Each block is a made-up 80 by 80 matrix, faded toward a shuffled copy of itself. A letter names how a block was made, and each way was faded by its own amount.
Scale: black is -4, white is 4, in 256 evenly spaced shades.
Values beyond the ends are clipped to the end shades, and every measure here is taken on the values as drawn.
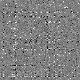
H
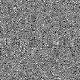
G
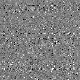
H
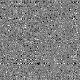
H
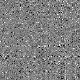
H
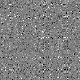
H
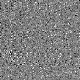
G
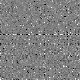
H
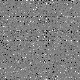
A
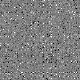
H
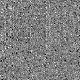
G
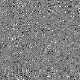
H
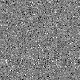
G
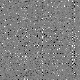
A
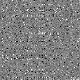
H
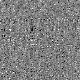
G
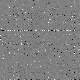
A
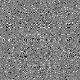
H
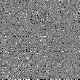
H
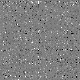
A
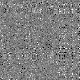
H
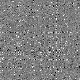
H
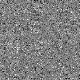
G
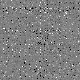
A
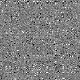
H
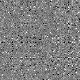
H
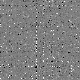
A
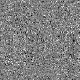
G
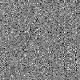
G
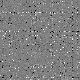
A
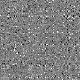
H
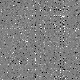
A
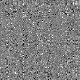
H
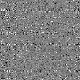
H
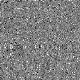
G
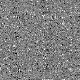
G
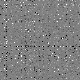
A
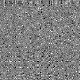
H
